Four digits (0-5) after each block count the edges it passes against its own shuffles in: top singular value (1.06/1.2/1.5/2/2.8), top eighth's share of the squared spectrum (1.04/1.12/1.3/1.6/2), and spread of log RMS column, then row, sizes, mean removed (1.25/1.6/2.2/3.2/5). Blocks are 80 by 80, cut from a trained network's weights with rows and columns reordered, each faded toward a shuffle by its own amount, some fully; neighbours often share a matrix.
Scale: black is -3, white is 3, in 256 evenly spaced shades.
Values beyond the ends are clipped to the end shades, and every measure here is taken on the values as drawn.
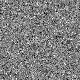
0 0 0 0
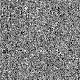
2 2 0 1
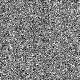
2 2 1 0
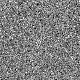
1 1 0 0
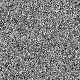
0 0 0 0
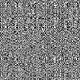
4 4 2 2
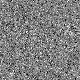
0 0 0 0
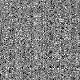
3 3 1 2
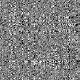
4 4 3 2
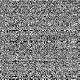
4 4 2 2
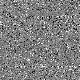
3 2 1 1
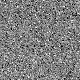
1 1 0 0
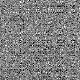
3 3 2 2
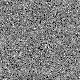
0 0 0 0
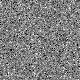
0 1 0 0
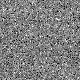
1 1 0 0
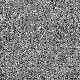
2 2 1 1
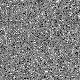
1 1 0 0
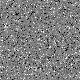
2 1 0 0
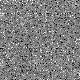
2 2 0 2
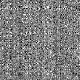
3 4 2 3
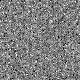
1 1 0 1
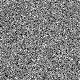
1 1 0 0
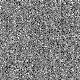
1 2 0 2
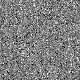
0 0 0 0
